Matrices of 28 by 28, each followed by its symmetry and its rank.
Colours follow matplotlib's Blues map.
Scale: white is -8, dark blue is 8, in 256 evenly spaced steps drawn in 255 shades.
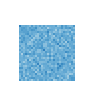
symmetric, full rank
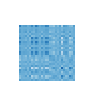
symmetric, rank two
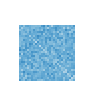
symmetric, full rank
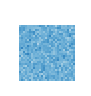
neither, full rank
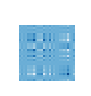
symmetric, rank one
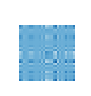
symmetric, rank one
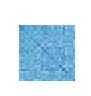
symmetric, rank five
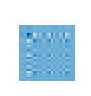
symmetric, rank one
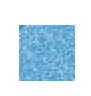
symmetric, full rank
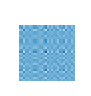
symmetric, rank two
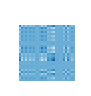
symmetric, rank one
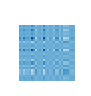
symmetric, rank one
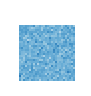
neither, full rank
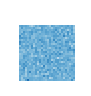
neither, full rank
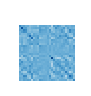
symmetric, rank five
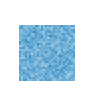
symmetric, full rank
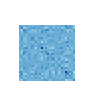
symmetric, rank five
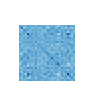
symmetric, rank five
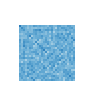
symmetric, full rank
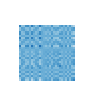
symmetric, rank two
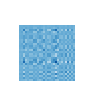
symmetric, rank two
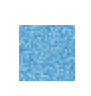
neither, full rank
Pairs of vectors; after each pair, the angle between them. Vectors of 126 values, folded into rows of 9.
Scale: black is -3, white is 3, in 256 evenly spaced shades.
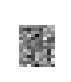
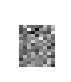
orthogonal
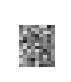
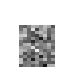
partly aligned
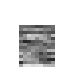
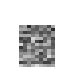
partly aligned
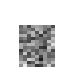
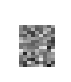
nearly opposite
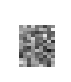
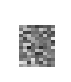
partly aligned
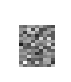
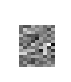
partly aligned
